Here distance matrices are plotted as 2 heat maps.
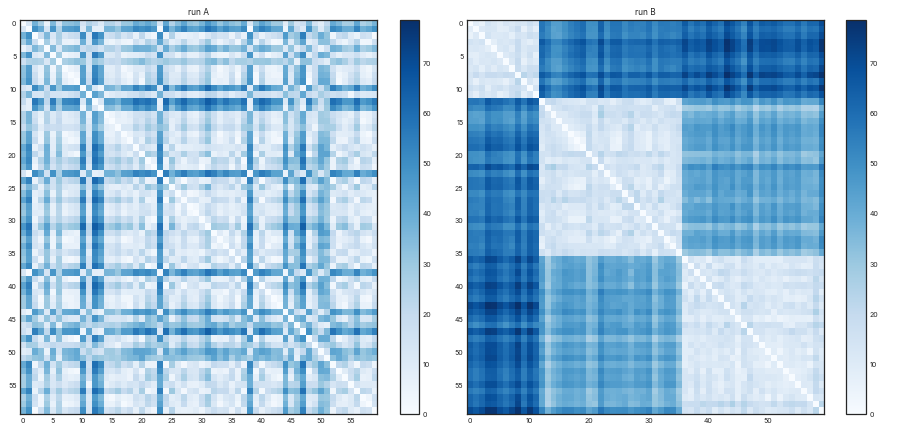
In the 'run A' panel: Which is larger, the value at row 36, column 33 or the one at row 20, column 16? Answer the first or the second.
the second
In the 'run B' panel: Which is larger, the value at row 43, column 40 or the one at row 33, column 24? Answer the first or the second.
the first
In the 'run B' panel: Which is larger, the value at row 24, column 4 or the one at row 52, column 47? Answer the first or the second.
the first
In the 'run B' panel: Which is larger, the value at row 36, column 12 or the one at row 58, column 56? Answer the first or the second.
the first
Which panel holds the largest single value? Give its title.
run B
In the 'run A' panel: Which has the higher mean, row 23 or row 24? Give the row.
23
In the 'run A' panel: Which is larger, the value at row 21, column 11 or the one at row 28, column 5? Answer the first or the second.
the first
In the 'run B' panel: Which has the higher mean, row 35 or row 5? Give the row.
5
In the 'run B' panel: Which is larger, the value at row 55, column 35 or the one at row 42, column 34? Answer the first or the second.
the second
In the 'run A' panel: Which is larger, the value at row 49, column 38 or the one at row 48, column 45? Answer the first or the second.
the first
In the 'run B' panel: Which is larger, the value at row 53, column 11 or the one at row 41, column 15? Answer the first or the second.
the first
